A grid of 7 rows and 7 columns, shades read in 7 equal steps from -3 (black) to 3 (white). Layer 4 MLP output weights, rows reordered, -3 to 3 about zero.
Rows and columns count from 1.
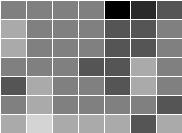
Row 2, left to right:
1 0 0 0 -1 -1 0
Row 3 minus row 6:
1 -1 0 0 -1 -1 1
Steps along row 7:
up down same same down up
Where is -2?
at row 1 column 6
